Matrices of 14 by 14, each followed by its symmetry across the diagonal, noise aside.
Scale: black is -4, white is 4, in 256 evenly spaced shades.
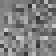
antisymmetric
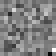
antisymmetric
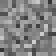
symmetric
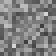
symmetric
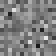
antisymmetric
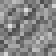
symmetric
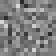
antisymmetric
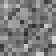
symmetric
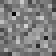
symmetric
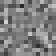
antisymmetric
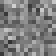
antisymmetric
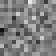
antisymmetric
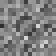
symmetric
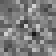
symmetric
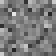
symmetric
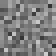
antisymmetric
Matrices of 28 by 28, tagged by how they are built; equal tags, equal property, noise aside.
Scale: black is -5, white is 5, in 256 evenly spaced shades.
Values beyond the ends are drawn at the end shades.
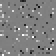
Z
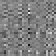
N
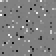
Z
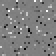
Z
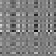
N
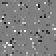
Z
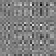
N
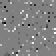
Z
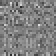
N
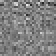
N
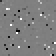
Z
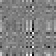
N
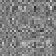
N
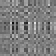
N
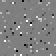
Z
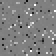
Z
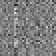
N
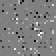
Z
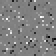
Z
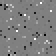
Z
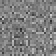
N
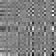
N
